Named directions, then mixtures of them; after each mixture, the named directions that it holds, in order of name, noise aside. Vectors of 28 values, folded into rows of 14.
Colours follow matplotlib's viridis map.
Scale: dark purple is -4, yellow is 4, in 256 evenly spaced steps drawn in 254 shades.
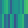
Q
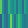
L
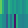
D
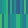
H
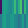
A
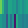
D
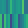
D, L, Q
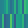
A, L, Q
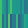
D, L, Q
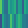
L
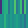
A, H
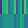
A, H, Q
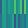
A, D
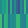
H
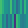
D, H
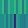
A, D
